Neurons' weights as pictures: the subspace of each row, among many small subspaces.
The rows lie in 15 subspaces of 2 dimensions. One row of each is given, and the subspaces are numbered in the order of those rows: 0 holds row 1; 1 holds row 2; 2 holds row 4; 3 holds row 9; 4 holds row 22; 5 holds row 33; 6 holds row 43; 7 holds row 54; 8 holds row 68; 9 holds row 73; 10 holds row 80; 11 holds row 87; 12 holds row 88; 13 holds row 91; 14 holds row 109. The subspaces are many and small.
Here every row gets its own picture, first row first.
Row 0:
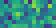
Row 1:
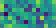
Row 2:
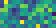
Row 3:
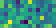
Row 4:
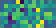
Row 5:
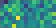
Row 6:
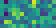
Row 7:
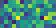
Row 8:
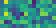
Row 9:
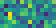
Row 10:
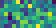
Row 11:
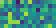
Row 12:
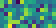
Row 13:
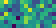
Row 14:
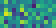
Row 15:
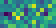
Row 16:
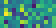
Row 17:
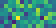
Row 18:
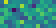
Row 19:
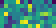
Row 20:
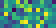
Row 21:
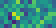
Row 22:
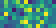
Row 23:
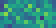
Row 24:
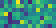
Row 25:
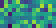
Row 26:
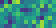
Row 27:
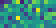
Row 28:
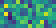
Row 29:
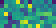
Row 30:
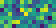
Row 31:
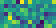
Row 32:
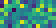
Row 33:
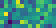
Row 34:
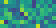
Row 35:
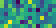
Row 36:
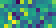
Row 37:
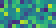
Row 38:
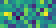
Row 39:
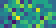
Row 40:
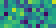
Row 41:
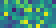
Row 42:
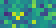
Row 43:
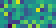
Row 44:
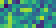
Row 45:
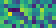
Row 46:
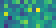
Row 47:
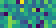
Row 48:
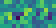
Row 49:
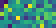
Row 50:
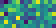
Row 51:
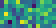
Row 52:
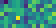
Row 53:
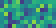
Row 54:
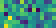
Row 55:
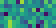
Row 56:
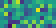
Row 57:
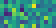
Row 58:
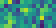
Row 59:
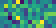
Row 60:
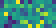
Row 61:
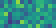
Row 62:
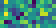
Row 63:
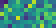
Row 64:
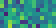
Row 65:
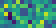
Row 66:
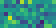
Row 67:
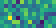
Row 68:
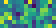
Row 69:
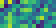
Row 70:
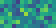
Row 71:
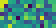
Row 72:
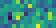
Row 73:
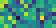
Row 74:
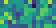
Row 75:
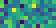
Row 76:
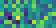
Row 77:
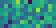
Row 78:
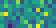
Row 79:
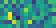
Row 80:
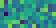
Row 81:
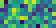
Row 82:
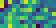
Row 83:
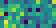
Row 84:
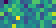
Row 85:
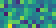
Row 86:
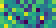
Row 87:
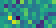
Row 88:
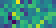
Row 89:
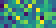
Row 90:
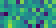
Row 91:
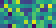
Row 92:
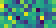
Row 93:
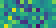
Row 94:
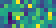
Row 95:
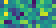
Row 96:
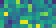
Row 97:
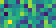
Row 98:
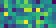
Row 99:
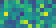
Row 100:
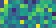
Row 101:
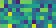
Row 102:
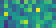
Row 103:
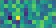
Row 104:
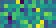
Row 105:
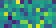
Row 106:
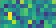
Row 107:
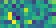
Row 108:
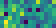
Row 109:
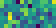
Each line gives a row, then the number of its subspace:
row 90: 2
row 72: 14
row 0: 8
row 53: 6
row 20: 4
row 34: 6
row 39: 4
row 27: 7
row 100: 1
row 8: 5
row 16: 10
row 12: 6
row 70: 10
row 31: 11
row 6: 5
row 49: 0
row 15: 2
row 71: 0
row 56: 6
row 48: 14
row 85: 6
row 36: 12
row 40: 4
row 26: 1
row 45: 13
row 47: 2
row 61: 5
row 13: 9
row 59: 11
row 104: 2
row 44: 1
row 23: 0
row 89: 9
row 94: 14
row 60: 12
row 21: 12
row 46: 7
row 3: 8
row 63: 0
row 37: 10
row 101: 13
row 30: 10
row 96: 14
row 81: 1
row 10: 14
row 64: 6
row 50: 7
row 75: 13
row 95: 5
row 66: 11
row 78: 2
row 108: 7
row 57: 10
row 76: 11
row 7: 4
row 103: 11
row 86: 9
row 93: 4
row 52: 0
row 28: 3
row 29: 14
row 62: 5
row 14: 10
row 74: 8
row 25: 13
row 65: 3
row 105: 12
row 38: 2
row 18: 13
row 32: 13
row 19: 14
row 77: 8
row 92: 9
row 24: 5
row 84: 9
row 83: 7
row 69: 1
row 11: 5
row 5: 9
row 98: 0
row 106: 3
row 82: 1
